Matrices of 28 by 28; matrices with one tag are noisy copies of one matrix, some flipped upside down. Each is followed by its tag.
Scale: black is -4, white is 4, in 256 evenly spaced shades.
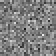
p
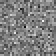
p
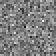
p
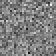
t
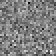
t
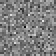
p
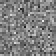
p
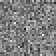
p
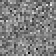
t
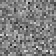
t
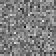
p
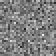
p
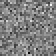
t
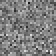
t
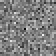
p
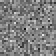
p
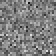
t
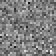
t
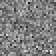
t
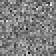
t
